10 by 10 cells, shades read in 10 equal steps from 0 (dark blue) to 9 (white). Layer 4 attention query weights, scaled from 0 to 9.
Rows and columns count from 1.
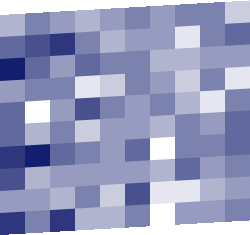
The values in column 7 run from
4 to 9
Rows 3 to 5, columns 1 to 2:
0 3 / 5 4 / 3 9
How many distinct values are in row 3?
5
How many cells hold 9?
3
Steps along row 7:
down up up up down up down same down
